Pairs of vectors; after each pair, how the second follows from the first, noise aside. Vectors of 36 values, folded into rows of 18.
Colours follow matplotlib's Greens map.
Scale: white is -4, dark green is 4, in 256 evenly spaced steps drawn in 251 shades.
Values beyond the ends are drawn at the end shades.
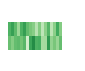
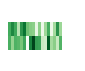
scaled up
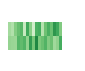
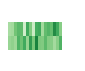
copied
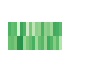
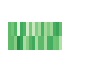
copied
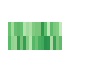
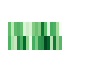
scaled up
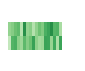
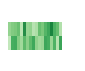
copied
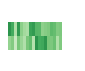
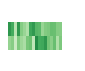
copied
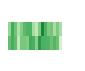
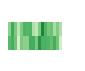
copied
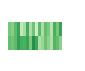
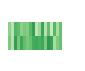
wrapped around
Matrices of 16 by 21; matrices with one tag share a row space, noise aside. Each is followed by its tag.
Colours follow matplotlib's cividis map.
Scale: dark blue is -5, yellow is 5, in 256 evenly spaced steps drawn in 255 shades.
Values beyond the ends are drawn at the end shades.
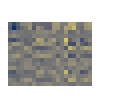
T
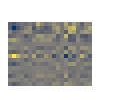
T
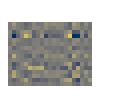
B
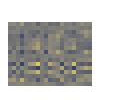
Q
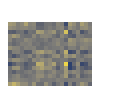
T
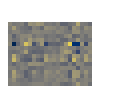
B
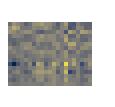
T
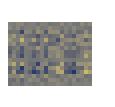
Q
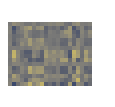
B
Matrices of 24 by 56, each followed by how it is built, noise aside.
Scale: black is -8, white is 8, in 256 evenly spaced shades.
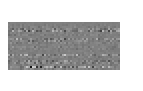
uneven rows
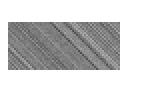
Toeplitz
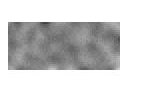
smooth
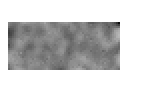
smooth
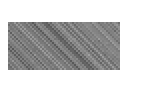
Toeplitz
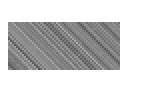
Toeplitz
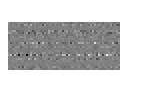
uneven rows
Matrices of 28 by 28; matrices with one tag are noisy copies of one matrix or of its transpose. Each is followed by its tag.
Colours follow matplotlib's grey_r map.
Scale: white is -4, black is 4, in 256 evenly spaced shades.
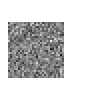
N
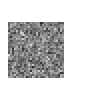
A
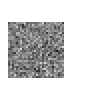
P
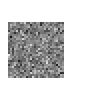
A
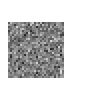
N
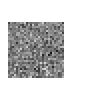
P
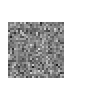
A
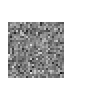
A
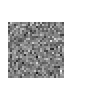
N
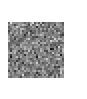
N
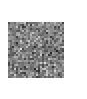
P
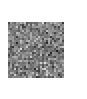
P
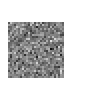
N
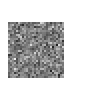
A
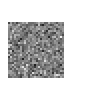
N
